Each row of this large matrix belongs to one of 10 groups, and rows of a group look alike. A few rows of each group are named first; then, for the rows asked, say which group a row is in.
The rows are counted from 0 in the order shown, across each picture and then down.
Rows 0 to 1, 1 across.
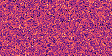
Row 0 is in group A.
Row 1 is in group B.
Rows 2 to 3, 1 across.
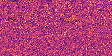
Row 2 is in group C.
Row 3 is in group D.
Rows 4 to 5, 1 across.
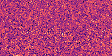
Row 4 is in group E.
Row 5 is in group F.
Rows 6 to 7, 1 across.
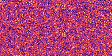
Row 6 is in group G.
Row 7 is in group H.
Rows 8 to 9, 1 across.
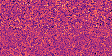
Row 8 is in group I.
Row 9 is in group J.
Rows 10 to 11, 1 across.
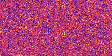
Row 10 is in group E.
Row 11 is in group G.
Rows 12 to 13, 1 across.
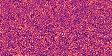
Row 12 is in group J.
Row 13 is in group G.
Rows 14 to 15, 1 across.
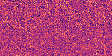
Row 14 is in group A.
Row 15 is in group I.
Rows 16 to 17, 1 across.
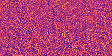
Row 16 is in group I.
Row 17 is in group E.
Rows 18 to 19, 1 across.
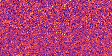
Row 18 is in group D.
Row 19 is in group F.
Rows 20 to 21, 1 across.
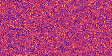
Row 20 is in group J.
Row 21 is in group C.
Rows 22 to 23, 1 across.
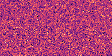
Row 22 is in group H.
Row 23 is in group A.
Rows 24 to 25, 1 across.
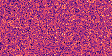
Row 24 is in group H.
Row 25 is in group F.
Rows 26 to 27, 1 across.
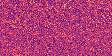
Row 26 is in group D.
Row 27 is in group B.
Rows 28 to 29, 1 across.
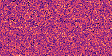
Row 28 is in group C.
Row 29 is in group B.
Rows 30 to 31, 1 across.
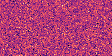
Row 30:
I
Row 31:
E
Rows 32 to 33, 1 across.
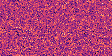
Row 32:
H
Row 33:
G
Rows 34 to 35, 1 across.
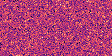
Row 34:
A
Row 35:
F
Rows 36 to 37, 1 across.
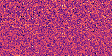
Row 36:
B
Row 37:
B
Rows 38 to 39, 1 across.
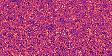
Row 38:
C
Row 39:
A
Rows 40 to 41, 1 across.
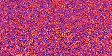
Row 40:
C
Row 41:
F
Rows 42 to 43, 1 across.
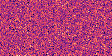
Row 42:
I
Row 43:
I
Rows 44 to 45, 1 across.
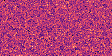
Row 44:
A
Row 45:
C
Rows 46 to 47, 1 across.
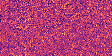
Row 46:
F
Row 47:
J
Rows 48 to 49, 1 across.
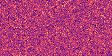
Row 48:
J
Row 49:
A
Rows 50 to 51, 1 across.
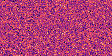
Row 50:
A
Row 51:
E
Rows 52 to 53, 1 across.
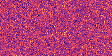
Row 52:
J
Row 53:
D
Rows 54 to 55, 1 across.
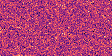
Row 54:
B
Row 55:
G
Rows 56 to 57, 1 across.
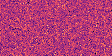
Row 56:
I
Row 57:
J
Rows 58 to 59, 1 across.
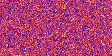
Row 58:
H
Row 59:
H
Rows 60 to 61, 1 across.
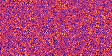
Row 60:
I
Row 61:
J
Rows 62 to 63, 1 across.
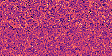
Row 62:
A
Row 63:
C
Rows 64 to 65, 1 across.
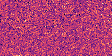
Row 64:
F
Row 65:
H
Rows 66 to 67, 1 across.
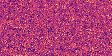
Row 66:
H
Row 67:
C
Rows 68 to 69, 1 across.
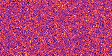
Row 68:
I
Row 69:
J
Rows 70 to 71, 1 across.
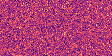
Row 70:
F
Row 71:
D
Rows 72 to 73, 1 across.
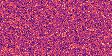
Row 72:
B
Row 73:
H
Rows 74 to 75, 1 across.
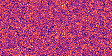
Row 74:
I
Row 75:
G
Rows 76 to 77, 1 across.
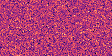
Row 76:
I
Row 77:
B
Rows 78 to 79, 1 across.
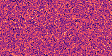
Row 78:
C
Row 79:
D
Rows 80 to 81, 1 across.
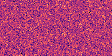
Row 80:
A
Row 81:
E
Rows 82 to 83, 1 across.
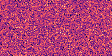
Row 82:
F
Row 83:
A
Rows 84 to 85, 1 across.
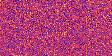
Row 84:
D
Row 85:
D
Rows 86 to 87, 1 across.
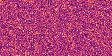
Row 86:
G
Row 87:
B
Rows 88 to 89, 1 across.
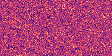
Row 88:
B
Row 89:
C
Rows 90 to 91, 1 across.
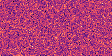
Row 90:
D
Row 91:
G
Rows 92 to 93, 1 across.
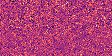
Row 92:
I
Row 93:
J
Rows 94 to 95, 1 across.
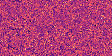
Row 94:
J
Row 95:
C
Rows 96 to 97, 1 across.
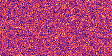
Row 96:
H
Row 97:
G
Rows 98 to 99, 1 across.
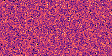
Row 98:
A
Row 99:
E
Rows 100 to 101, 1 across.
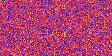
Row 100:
G
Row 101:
D
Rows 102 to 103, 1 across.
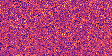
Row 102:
J
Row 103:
F
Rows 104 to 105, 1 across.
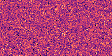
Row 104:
G
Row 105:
E
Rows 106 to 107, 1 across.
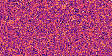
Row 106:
H
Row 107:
E
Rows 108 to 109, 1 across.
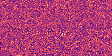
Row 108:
A
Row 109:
F
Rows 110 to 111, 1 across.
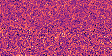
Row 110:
J
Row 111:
G
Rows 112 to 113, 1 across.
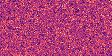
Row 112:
H
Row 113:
A
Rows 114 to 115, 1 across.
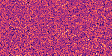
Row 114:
I
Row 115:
I
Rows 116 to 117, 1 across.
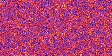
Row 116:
G
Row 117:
J
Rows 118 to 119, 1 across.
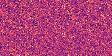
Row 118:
E
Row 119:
B
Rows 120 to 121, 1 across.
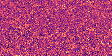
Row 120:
B
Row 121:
H
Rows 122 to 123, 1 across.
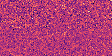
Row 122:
B
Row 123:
D
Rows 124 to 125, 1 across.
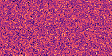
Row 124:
C
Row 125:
E
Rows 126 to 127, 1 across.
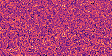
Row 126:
B
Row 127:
G
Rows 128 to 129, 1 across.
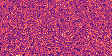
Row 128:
A
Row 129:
F
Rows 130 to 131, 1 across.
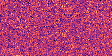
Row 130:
F
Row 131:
H
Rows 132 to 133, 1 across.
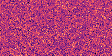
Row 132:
I
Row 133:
J
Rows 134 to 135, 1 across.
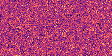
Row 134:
F
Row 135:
H
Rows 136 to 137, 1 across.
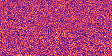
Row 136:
C
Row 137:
G
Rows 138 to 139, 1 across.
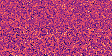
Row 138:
B
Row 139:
D
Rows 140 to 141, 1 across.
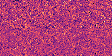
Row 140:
J
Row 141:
J
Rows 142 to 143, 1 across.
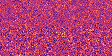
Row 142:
J
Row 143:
B
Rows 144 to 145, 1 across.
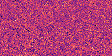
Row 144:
J
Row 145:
C
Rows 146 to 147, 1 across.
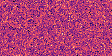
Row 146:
A
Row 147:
C
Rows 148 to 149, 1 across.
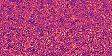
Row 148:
C
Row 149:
C
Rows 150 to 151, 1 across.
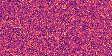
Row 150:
H
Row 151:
D
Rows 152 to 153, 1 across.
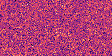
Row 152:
F
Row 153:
A
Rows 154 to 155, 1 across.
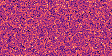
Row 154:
A
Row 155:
C
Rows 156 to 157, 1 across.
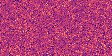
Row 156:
J
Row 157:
I
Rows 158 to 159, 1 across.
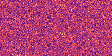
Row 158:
B
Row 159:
B
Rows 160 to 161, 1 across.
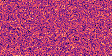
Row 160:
G
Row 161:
H
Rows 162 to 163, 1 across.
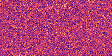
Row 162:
D
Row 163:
A
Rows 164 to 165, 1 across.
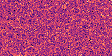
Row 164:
H
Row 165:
A
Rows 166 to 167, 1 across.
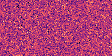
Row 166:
E
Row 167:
F
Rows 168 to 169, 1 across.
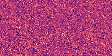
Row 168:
B
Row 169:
E
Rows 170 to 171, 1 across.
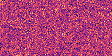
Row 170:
G
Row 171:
F
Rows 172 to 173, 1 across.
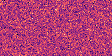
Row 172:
G
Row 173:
A
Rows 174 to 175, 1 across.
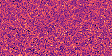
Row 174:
J
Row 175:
C
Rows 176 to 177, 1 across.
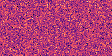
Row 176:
A
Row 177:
E
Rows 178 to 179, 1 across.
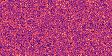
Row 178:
A
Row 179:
B
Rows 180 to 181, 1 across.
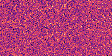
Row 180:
D
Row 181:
D
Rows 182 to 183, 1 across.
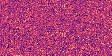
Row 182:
F
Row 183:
H
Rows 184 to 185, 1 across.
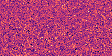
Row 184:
I
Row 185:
C
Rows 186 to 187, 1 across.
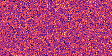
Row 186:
A
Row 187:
D
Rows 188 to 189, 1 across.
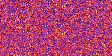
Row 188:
F
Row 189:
I
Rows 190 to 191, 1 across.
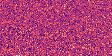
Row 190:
D
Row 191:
H
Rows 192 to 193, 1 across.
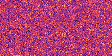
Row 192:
J
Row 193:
H
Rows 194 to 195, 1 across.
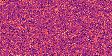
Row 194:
G
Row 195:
I
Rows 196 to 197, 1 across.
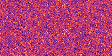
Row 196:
E
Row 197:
J
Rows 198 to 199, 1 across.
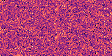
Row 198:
G
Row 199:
G
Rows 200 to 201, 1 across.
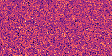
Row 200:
C
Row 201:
E
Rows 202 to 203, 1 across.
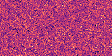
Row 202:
J
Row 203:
C
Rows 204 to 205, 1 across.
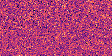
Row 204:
E
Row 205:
G
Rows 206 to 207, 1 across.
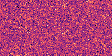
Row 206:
E
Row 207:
I
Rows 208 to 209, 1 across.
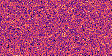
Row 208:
B
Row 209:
H
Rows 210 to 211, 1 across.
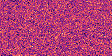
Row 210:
C
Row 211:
G
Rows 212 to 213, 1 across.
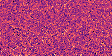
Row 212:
D
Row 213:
J
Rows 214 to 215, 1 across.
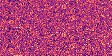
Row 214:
H
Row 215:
H
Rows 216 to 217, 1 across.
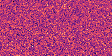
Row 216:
D
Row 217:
B
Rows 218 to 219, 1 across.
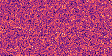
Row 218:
H
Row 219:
G
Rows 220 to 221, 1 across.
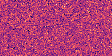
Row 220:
F
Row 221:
C
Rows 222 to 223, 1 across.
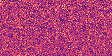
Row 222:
G
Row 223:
A
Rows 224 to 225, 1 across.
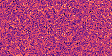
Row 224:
D
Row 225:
F
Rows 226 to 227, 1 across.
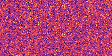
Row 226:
E
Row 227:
F
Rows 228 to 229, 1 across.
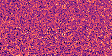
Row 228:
H
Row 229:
F
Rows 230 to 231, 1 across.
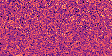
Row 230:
H
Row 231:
F
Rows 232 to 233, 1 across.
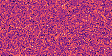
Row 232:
I
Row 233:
G
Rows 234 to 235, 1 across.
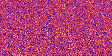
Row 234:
B
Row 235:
A
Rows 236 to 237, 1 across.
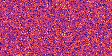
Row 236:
A
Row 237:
F
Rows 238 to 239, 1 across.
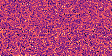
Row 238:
F
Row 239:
G
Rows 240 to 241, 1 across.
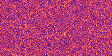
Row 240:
J
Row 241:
D
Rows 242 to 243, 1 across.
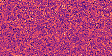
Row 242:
G
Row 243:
D
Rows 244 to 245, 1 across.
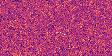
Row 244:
J
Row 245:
A
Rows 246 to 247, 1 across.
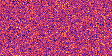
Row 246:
I
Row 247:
H
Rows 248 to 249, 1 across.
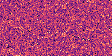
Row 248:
H
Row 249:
H
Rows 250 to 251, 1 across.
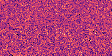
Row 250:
F
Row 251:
A
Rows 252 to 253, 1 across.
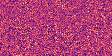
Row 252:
I
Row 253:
F
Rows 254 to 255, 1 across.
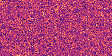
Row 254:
G
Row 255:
B
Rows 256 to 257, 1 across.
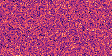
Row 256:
A
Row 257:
H
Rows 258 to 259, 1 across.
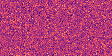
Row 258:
B
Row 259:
I
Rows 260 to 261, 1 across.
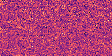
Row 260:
G
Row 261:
G
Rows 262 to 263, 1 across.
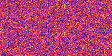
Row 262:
E
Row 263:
G
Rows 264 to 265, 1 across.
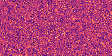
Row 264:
C
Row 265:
E
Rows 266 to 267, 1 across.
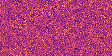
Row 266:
J
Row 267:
J
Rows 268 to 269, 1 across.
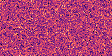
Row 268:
G
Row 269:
A
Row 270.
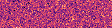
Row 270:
H
